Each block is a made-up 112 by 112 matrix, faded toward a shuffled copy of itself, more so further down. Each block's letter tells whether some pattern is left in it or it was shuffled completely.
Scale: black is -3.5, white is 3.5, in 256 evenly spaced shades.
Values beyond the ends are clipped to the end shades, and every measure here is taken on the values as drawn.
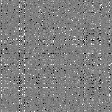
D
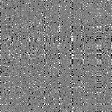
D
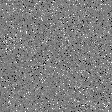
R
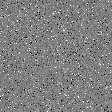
R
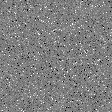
R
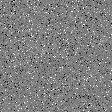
R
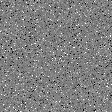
R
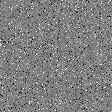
R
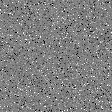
R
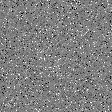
R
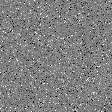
R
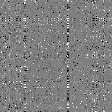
D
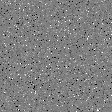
R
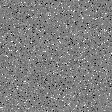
R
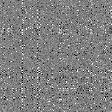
D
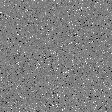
R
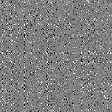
D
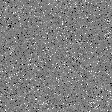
R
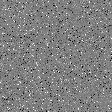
R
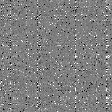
D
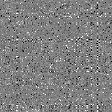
D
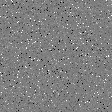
R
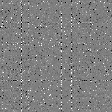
D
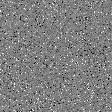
R
